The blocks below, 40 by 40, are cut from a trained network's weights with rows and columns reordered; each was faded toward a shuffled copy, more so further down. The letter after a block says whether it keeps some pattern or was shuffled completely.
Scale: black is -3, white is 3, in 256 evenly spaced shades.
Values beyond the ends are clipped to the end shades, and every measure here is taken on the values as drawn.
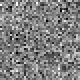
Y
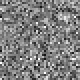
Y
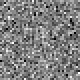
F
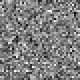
F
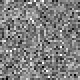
F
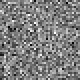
Y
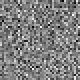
Y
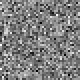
Y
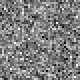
F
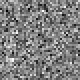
F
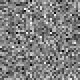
Y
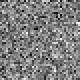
Y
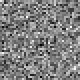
Y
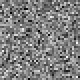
F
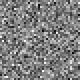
F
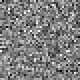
F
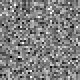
F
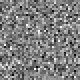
Y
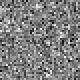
F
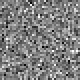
Y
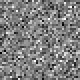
F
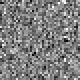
Y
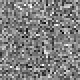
Y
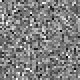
F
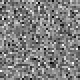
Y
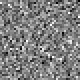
F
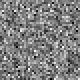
Y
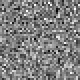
Y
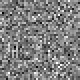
Y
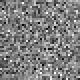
Y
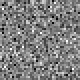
Y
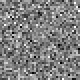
F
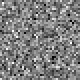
F
